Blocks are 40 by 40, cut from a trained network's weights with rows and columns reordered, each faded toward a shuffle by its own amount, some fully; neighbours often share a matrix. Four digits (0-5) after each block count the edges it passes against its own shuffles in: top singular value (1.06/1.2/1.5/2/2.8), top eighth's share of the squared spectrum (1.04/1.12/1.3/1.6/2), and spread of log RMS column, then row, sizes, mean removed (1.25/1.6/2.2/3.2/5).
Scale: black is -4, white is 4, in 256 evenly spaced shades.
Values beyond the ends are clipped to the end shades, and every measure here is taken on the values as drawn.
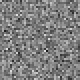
2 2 0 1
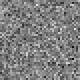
1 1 0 0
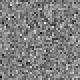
0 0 0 0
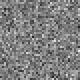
0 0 0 0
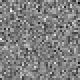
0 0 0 0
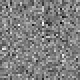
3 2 1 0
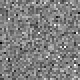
1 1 0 0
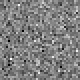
1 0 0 0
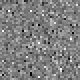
0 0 0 0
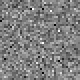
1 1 0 0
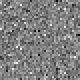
0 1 0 0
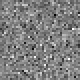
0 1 0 1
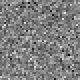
0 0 0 0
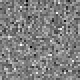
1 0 0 0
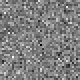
2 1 0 0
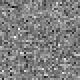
1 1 0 0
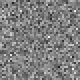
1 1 0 0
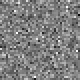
1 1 0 0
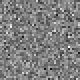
0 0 0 0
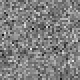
1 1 0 0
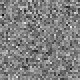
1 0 0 0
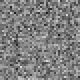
0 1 0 0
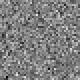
1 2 0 0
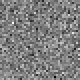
2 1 0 0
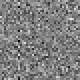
2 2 1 1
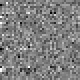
3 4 2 2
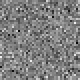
2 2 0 1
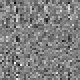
3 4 2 1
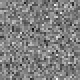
3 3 1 1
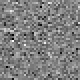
3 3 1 1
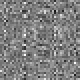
4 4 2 2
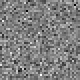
2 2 0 0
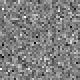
1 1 0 0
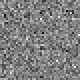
1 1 0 0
